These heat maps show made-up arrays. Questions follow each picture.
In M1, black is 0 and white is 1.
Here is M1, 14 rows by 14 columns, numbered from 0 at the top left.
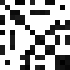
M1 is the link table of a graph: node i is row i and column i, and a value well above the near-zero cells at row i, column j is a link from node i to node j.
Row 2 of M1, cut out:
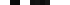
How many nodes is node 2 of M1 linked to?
8
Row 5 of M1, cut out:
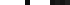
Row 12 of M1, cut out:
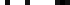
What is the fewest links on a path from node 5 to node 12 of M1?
2
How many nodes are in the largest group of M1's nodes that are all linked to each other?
5
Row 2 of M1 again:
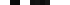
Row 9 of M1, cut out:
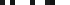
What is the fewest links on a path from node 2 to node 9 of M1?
2
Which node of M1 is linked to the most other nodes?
node 1
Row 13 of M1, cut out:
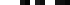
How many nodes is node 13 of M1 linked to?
7
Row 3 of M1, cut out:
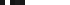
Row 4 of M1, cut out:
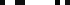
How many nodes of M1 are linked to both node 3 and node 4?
8
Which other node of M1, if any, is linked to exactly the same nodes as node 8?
node 7
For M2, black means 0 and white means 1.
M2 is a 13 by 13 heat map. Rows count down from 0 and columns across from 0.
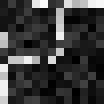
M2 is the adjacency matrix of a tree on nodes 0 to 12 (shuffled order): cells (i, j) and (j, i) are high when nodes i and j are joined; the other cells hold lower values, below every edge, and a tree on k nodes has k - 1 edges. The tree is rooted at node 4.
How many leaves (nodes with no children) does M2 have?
10
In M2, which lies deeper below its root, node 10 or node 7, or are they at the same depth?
node 10
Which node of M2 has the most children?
0
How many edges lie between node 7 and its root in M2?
1
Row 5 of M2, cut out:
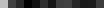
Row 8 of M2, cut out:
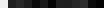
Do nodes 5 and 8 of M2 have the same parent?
yes
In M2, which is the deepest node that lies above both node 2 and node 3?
7
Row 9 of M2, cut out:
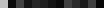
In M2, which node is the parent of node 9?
0
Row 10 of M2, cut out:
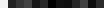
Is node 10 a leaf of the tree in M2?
yes
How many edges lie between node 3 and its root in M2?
2
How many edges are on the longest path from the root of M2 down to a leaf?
2
